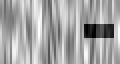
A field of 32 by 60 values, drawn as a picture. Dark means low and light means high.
An odd patch, lower than its surroundings, sits in the middle right. The middle right is the roughest part. The ninth with the lowest average is the middle right. The values are skewed, with a long tail toward low values.
